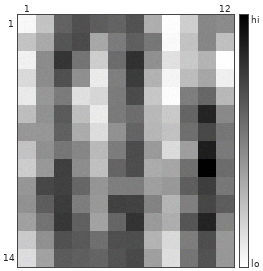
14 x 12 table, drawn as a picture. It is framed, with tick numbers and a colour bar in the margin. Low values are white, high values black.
Upright stripes repeat 3 times across the table. Streaks run downward. The top right is the ninth with the lowest average.
